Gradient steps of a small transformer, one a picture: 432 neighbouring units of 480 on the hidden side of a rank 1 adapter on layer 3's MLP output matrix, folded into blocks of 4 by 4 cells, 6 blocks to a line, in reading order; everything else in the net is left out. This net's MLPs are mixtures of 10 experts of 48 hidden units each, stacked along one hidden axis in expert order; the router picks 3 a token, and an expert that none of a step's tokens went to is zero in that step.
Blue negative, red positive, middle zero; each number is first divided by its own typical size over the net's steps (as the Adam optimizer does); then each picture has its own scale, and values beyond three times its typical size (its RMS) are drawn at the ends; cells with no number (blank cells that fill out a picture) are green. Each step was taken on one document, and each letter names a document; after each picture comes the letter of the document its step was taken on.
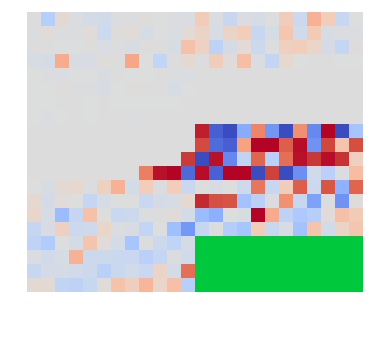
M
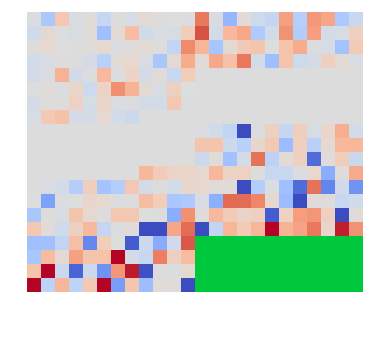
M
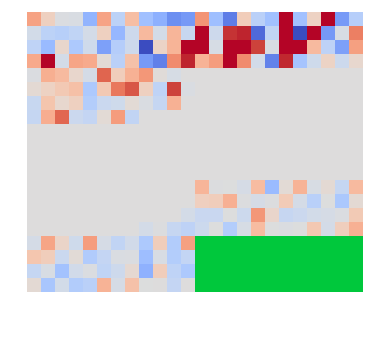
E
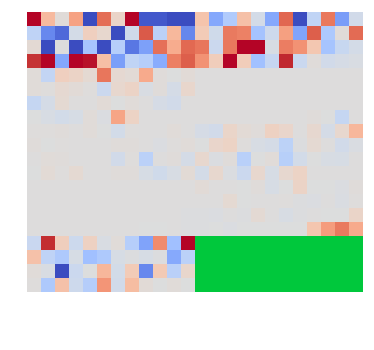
E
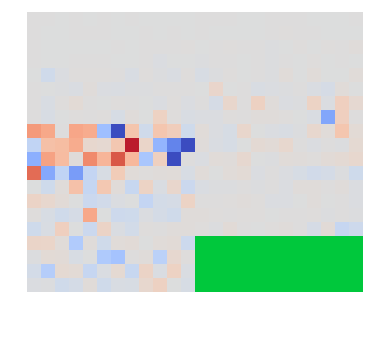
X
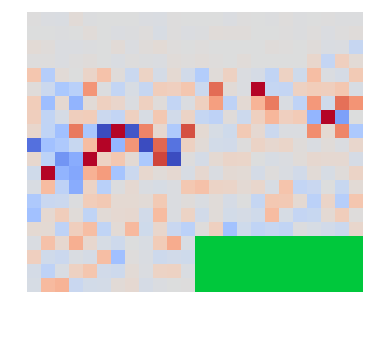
X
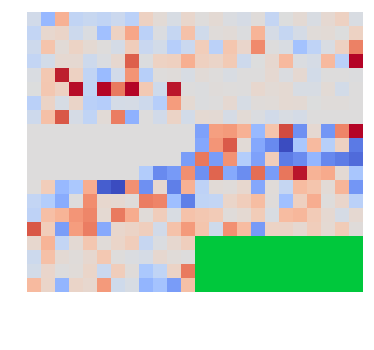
M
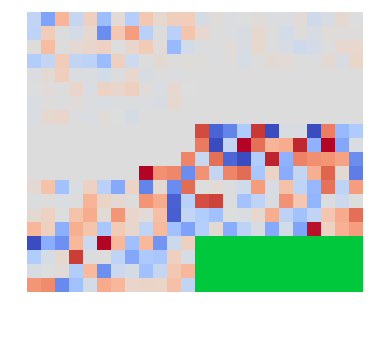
M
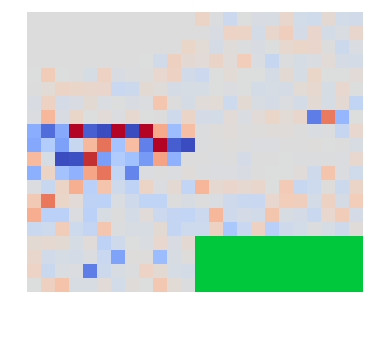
X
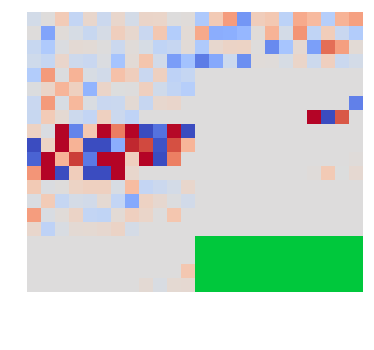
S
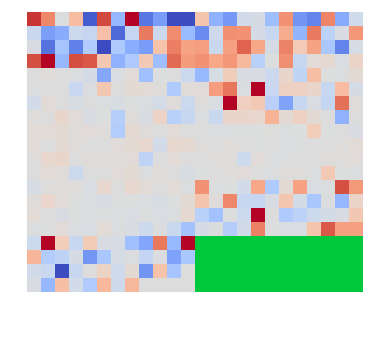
E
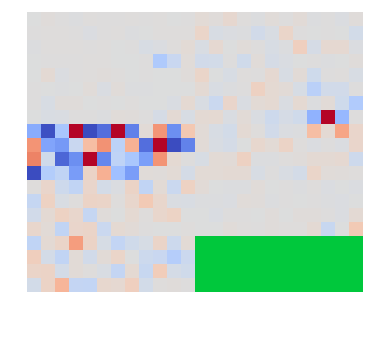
X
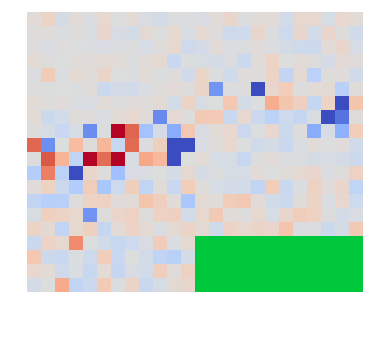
X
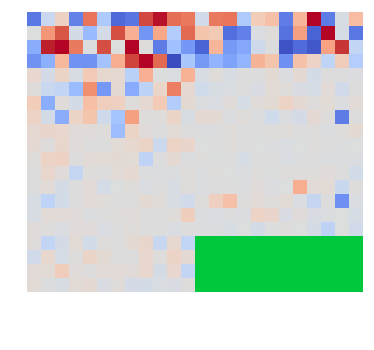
E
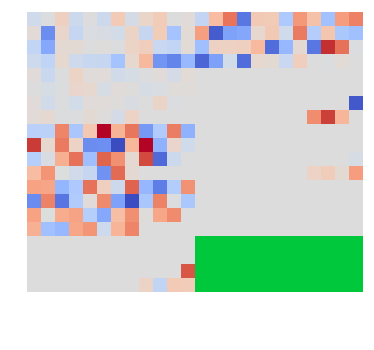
S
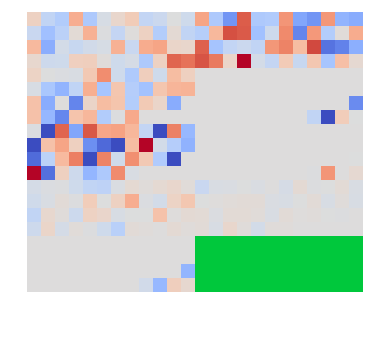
X
